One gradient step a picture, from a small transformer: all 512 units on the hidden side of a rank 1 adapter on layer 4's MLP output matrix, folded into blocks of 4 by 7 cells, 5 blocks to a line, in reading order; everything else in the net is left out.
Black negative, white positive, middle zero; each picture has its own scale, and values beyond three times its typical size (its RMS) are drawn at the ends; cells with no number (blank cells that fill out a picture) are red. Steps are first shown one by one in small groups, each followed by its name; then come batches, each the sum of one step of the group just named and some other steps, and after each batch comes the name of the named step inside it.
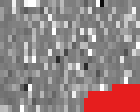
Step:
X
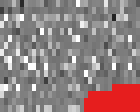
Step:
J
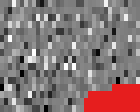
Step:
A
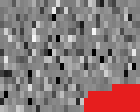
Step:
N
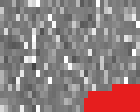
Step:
A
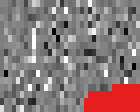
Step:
N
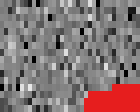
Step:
A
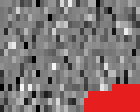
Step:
N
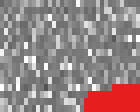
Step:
J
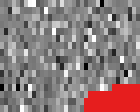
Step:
X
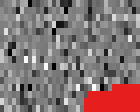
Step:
A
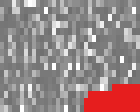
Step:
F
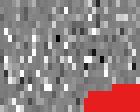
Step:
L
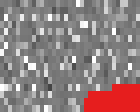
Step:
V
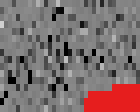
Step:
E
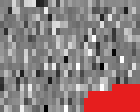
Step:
F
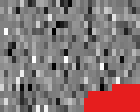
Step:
L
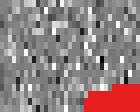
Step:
F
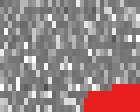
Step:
V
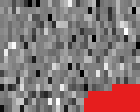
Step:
L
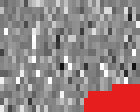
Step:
L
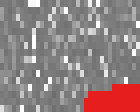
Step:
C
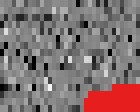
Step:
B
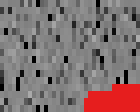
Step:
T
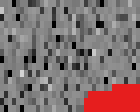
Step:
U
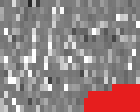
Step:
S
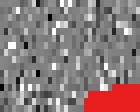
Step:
T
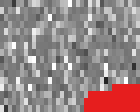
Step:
U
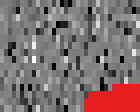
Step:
C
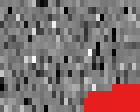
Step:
B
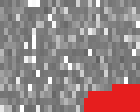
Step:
C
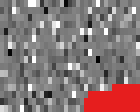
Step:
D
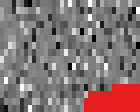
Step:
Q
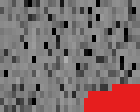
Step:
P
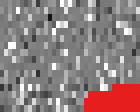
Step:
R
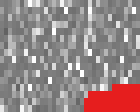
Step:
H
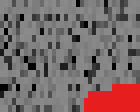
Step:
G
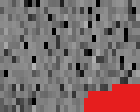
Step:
P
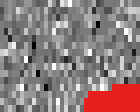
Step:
R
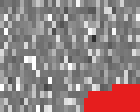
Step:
Q
